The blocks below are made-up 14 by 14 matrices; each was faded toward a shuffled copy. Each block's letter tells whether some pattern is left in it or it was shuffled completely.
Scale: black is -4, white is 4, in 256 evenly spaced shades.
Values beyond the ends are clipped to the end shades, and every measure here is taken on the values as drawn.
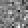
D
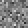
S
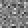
D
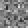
D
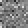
D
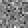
S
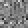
D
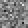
S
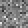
S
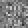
D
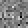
D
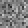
D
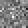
D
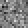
S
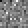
S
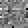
D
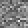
D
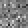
D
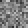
S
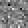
S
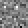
S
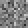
D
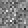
D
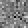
D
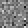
D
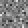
S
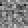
S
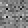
D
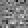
D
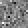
S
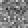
S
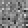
D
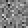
S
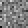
S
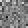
D
